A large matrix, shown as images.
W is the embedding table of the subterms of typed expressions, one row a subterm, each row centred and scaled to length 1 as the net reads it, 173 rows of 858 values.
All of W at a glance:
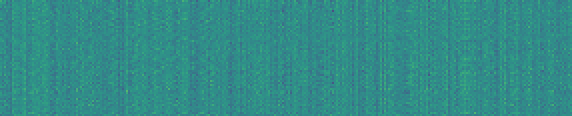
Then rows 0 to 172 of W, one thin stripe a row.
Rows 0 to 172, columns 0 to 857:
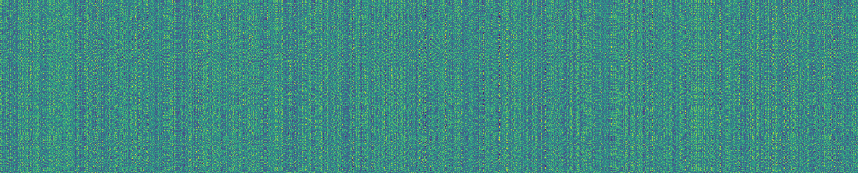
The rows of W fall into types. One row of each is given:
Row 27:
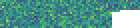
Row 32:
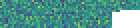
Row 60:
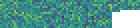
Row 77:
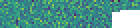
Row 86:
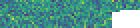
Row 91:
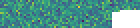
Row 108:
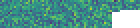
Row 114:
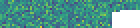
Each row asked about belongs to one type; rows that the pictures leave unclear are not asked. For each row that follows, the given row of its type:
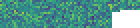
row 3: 60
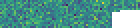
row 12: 60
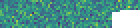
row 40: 86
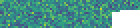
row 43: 27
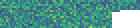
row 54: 108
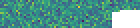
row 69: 91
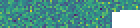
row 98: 114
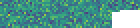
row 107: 86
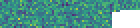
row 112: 32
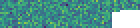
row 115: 91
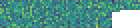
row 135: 114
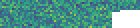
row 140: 108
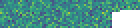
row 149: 91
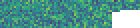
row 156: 108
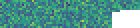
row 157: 32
